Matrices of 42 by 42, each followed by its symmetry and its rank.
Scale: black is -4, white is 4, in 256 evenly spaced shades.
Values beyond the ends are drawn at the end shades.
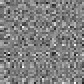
neither, rank five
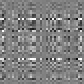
neither, rank two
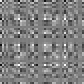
symmetric, rank two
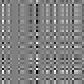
neither, rank one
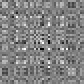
symmetric, rank three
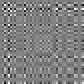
symmetric, rank two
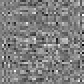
neither, rank five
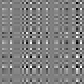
neither, rank one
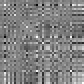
symmetric, rank three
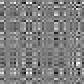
neither, rank two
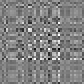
symmetric, rank two
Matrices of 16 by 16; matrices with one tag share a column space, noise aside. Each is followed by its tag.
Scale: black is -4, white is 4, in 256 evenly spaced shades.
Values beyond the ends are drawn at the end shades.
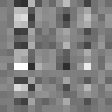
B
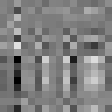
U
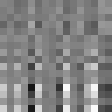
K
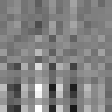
K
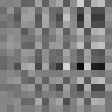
B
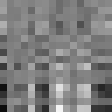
K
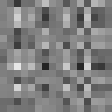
B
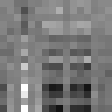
K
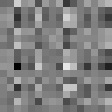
B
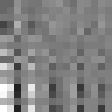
K
